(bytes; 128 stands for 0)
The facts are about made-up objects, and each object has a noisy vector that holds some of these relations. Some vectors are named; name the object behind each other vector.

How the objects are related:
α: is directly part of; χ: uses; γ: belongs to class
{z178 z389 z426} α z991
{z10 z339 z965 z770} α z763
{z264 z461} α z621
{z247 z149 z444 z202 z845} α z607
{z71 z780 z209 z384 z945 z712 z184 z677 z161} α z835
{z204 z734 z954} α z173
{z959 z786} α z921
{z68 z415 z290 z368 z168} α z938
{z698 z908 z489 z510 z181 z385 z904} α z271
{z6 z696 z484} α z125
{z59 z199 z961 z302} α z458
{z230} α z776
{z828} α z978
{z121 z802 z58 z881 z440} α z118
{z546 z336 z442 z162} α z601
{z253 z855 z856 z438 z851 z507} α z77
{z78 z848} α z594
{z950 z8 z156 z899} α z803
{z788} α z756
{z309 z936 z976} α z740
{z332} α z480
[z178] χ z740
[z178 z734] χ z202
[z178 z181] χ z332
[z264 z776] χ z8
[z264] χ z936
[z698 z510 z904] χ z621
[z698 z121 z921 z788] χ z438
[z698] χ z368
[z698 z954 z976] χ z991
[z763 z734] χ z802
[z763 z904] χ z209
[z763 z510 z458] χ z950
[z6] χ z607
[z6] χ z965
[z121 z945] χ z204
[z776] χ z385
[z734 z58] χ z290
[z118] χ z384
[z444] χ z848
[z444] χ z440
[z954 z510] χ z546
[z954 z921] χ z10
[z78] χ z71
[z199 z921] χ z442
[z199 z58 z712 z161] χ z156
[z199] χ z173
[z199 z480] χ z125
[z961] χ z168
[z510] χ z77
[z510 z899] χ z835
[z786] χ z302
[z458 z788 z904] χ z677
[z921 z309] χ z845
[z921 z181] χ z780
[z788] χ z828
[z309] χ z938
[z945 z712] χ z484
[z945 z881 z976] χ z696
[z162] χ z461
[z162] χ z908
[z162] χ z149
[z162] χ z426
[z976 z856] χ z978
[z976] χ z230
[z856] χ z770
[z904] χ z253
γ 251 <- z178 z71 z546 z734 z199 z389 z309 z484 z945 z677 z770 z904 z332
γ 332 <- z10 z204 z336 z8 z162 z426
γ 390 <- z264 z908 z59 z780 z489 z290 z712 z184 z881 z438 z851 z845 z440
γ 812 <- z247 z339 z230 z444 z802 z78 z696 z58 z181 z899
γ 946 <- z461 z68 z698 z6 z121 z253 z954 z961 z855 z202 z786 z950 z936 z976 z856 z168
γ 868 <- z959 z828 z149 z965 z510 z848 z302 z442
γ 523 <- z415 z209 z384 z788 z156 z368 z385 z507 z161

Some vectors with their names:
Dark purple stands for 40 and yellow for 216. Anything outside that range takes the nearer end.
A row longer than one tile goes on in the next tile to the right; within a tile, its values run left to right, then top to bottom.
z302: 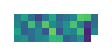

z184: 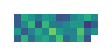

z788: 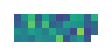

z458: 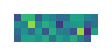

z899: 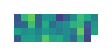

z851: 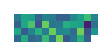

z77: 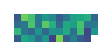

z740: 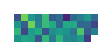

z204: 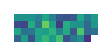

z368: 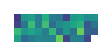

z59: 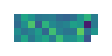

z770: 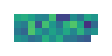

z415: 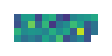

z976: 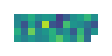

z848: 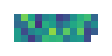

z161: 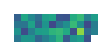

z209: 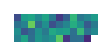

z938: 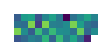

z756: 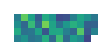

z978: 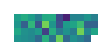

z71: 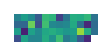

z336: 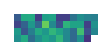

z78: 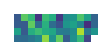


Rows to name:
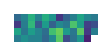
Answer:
z384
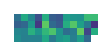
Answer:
z6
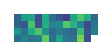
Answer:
z181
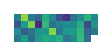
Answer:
z440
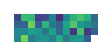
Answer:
z510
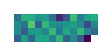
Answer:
z677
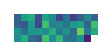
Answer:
z8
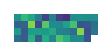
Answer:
z309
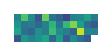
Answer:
z125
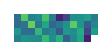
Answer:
z802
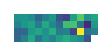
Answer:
z199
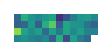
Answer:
z991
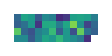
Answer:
z442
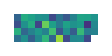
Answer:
z438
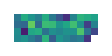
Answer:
z332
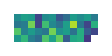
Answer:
z149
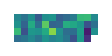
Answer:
z786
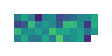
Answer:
z426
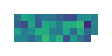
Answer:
z10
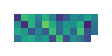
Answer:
z621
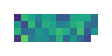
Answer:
z835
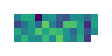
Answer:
z162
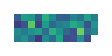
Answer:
z385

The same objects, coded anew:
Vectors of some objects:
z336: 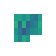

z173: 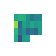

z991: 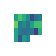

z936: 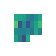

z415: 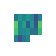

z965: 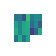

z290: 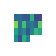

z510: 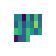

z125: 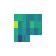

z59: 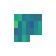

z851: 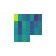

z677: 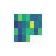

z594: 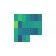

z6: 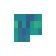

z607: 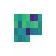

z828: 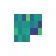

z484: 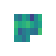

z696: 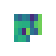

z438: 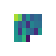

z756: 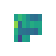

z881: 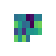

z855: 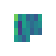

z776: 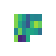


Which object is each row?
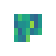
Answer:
z71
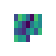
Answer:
z121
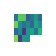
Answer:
z118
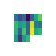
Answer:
z161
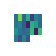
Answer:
z788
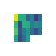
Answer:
z77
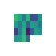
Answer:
z845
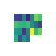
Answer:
z58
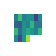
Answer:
z209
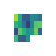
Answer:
z264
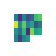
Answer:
z156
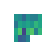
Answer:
z899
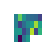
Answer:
z458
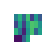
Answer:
z904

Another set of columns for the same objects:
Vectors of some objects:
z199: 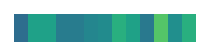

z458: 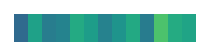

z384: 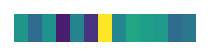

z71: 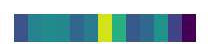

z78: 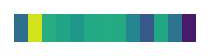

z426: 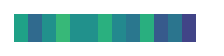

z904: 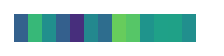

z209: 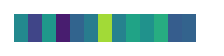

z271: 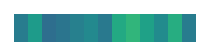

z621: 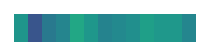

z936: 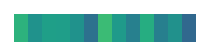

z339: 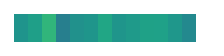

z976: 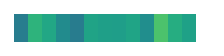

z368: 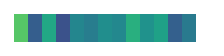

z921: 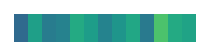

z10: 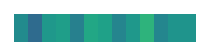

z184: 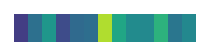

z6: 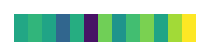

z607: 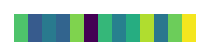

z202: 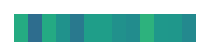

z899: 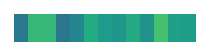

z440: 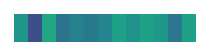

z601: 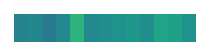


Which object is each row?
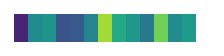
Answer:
z945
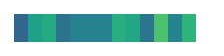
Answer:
z881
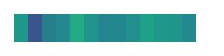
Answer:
z938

